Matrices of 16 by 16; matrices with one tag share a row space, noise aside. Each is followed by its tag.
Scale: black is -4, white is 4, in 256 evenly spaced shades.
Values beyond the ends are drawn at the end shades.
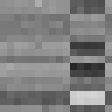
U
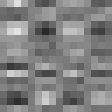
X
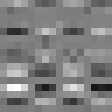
X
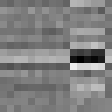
U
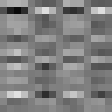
X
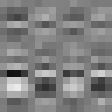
X
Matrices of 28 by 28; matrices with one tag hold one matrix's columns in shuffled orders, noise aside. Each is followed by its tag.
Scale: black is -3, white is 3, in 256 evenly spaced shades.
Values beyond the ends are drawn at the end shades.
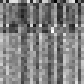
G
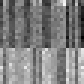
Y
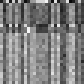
G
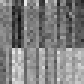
Y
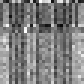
G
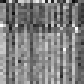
G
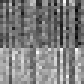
Y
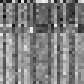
G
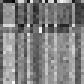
G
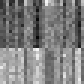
Y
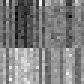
Y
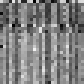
G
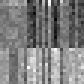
Y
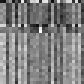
G
